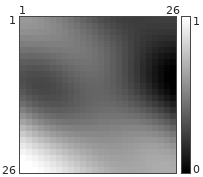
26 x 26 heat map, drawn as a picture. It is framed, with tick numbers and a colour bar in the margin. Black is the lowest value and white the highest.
Ninth with the highest average: bottom left. Calmest part: centre. Lone odd cells: none. Slope: up to the bottom left.
